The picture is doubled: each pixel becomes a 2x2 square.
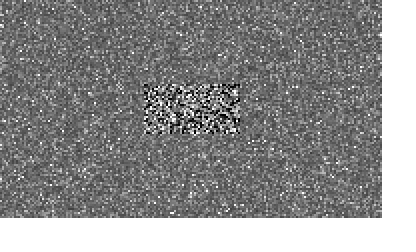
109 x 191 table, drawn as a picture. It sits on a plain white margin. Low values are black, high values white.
The grain is fine, like static. The halves do not mirror each other. An odd patch, rougher than its surroundings, sits in the centre. There is no overall slope. Values change most from cell to cell in the centre.
